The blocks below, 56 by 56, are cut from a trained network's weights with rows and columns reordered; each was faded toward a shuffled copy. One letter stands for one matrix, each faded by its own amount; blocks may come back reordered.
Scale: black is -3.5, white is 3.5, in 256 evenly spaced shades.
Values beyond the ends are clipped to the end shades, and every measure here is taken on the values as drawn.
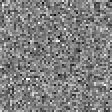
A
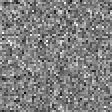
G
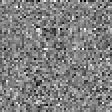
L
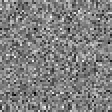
L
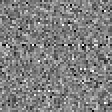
A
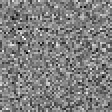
L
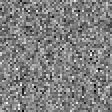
A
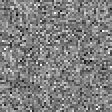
G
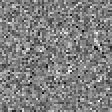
G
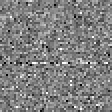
A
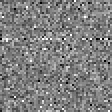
A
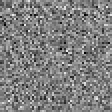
L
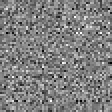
L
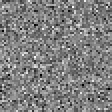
A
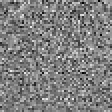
L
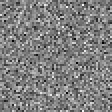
G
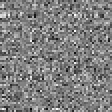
L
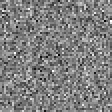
G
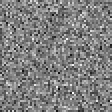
G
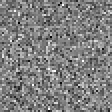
A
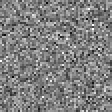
G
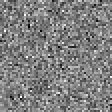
G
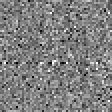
A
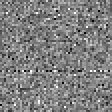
A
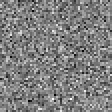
G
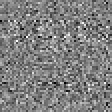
L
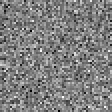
G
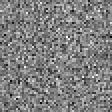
G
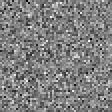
A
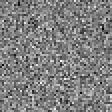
G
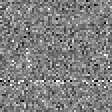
A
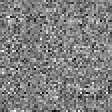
L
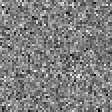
A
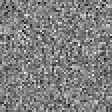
G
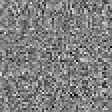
L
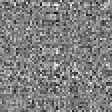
L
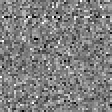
A
